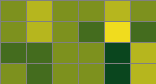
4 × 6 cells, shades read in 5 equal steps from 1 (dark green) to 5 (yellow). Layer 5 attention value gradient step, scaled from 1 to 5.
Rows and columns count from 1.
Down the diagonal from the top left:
3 4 3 3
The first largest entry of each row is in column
2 5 6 6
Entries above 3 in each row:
2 2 1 1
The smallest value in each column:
2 2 3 2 1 2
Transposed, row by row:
3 3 2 3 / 4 4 2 2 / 3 3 3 3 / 3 2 3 3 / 4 5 1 1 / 3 2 4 4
